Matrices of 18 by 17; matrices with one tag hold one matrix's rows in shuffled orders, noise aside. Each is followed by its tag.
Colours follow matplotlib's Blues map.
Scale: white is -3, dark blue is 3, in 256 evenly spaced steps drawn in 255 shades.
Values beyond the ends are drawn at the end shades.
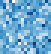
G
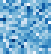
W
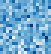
G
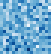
W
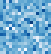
G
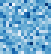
G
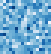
W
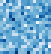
W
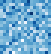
G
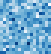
W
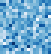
W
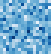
W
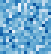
G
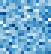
W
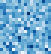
G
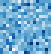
G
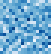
W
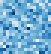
W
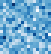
W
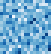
G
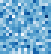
G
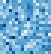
W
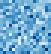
G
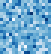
G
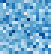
W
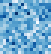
W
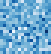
G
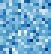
G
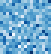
G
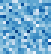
W
